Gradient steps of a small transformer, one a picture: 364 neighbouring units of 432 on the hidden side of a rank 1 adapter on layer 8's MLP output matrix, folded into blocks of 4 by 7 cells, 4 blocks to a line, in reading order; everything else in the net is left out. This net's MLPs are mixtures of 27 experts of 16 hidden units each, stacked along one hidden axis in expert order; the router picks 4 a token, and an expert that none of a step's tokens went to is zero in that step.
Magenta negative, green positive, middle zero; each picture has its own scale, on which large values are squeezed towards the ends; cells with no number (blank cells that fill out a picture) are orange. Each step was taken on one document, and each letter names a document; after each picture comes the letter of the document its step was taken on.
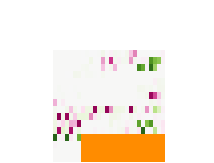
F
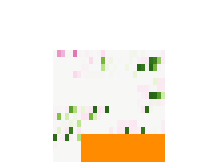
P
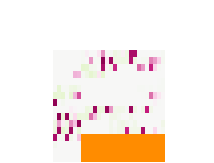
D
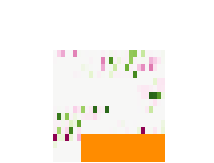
P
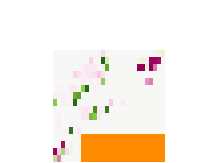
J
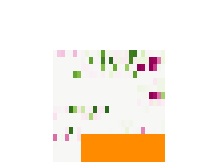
P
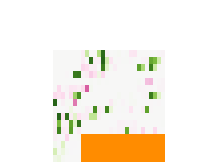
D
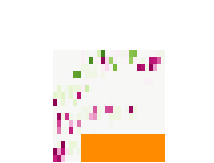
J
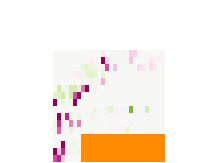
J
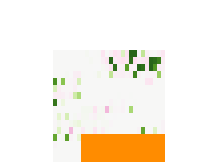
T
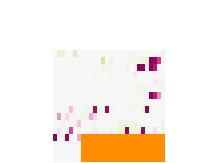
F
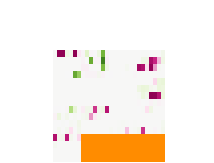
P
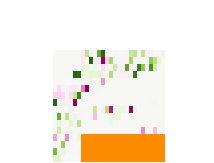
D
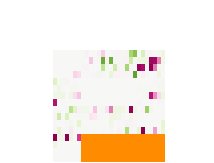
F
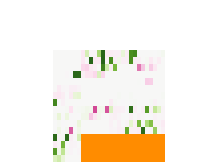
D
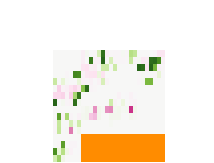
J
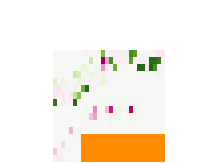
T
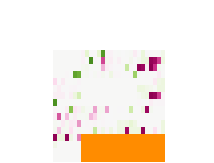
F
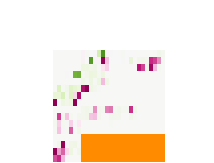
J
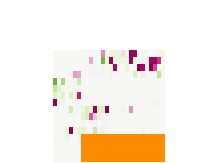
T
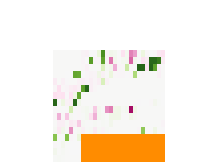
T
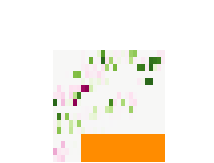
J
